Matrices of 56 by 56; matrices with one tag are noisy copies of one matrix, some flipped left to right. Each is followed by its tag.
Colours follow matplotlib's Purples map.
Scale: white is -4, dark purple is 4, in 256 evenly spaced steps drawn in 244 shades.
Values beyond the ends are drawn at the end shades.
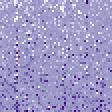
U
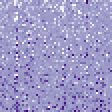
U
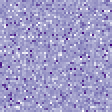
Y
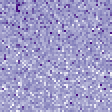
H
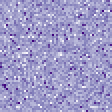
Y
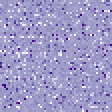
Y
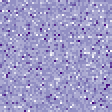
Y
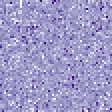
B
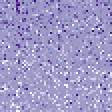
H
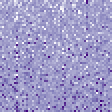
U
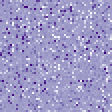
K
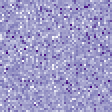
K
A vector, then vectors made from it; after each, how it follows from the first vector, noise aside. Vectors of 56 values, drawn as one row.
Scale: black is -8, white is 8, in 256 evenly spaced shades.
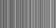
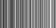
scaled up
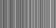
copied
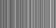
copied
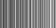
scaled up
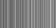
copied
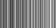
scaled up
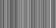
sign-scrambled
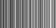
scaled up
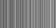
copied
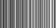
scaled up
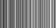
scaled up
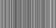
sign-scrambled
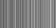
copied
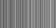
copied
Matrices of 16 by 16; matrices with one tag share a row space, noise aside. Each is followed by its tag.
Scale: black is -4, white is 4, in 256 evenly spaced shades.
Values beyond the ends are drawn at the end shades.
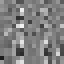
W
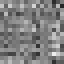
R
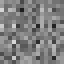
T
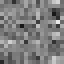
R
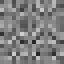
T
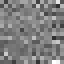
R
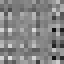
R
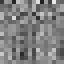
T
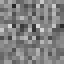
T
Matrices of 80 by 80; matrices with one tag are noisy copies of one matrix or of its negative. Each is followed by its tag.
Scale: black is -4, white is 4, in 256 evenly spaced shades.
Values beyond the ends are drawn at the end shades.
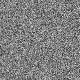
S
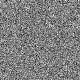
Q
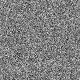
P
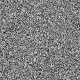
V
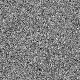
V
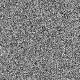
S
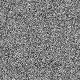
P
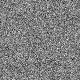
P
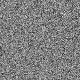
S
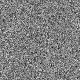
V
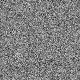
P
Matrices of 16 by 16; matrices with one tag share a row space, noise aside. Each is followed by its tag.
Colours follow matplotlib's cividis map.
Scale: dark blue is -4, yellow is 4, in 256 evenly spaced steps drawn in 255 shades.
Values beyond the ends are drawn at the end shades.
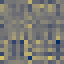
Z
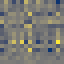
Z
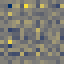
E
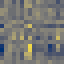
Z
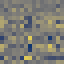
Z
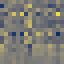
Z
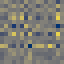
Z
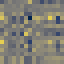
Z
